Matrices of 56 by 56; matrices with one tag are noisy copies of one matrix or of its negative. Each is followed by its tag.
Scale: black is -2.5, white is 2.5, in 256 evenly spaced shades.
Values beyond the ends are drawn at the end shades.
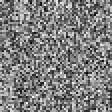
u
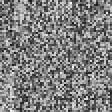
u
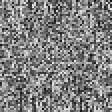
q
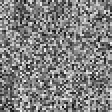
u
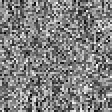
q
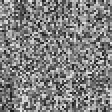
u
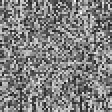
q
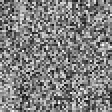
u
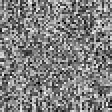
q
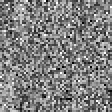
u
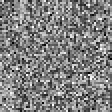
u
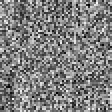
u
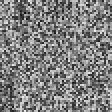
u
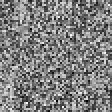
u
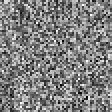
u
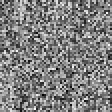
u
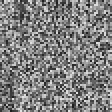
u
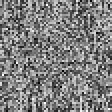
q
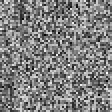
u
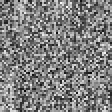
u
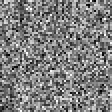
u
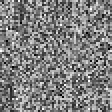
u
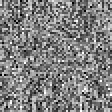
q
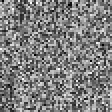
u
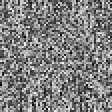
q
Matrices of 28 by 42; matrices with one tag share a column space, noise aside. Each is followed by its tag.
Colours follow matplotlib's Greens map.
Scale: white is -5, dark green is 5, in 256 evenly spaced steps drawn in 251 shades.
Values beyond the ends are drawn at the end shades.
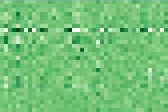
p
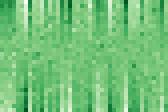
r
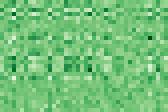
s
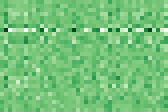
p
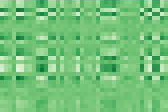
s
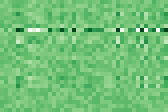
p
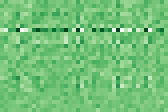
p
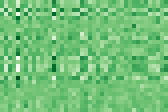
s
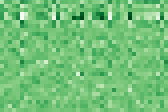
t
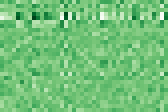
t
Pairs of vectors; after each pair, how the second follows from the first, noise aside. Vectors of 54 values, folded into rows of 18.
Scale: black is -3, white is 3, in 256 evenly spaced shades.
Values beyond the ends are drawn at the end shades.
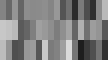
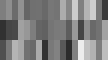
negated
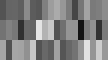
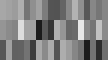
negated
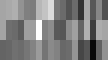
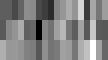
negated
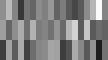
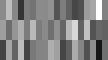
copied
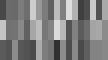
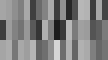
negated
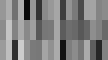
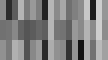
reversed
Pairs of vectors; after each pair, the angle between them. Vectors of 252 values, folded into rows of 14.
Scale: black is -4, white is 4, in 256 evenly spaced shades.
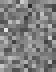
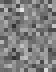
partly opposed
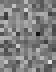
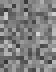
nearly opposite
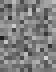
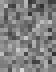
partly opposed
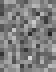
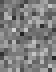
partly aligned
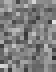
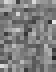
nearly parallel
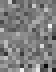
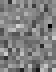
nearly opposite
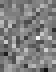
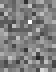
partly opposed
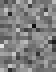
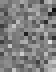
orthogonal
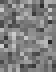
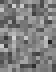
nearly parallel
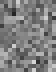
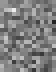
partly opposed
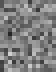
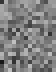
partly aligned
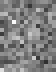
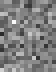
nearly parallel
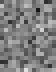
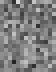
partly opposed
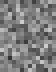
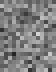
partly opposed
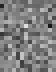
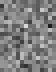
nearly parallel
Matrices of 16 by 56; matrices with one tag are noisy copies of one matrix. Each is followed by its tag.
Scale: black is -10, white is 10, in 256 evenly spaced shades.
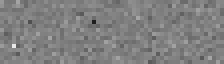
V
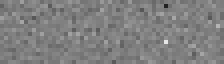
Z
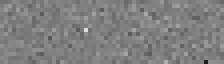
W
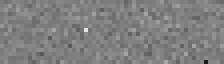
W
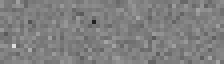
V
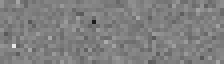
V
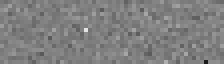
W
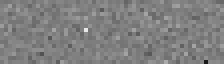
W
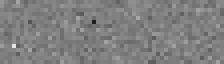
V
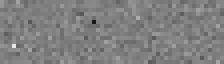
V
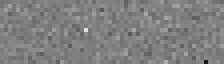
W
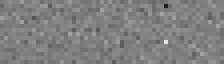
Z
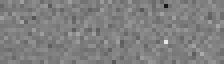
Z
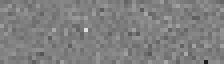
W
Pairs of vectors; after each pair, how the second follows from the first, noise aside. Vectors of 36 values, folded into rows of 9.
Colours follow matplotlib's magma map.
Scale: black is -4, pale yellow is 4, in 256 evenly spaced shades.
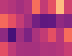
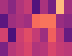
sign-scrambled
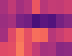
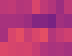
shrunk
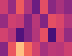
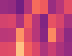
sign-scrambled
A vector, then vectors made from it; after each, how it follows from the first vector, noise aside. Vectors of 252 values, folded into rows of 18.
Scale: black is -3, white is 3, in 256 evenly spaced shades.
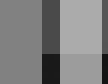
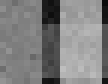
wrapped around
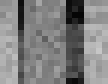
wrapped around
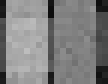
wrapped around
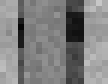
wrapped around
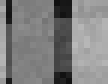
wrapped around
